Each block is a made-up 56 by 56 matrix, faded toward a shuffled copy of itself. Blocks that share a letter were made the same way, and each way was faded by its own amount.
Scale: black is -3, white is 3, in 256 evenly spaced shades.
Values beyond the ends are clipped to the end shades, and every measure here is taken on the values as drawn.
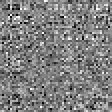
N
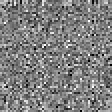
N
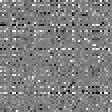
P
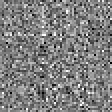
N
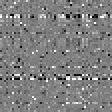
P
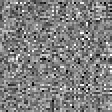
N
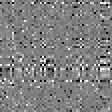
P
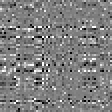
P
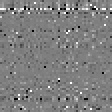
P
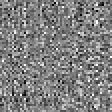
N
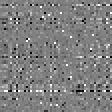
P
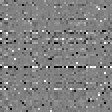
P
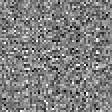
N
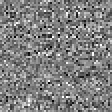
N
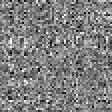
N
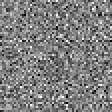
N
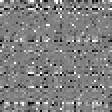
P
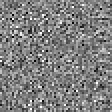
N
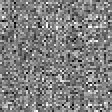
N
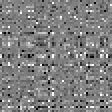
P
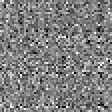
N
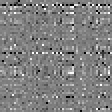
P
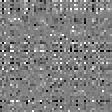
P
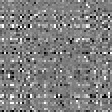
P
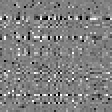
P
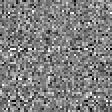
N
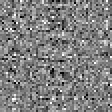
N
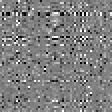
P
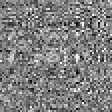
N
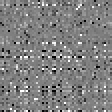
P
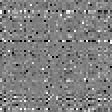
P
